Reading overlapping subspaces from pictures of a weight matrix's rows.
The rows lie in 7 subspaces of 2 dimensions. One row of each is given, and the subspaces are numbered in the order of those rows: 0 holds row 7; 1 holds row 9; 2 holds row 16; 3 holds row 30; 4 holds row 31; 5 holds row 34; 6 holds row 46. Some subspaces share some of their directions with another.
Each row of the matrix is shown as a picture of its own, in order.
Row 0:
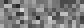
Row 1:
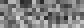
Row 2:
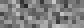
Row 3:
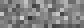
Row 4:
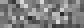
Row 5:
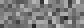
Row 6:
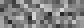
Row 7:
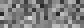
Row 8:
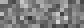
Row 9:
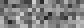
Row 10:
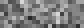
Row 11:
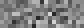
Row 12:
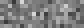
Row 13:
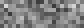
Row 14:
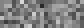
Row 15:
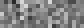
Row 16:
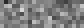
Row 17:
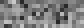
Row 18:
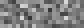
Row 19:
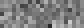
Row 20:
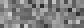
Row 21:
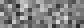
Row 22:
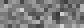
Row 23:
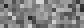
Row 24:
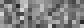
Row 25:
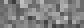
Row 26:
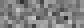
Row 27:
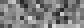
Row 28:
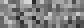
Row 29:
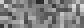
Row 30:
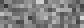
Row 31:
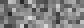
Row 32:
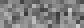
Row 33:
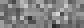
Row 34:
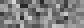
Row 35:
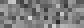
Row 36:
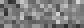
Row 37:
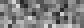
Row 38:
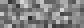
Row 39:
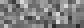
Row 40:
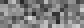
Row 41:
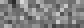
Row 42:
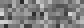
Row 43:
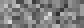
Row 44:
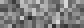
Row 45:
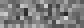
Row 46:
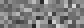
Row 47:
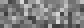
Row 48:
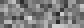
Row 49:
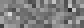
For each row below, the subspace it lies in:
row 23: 3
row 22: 2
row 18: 5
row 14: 0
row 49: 4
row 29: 3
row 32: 5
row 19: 4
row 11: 6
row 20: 4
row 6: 1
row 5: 6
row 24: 2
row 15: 2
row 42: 0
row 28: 1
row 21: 2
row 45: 5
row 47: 5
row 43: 1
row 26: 6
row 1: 1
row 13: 3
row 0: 2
